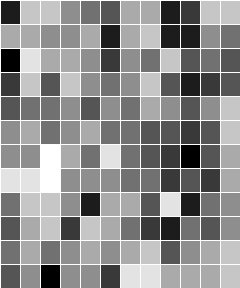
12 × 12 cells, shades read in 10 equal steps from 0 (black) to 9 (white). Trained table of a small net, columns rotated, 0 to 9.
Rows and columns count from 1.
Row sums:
56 53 53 49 54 52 55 61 57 50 64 61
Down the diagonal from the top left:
1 6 6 7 3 4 4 4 8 4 6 7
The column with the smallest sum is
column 10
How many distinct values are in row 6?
6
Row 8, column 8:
4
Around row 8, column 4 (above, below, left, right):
6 5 9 5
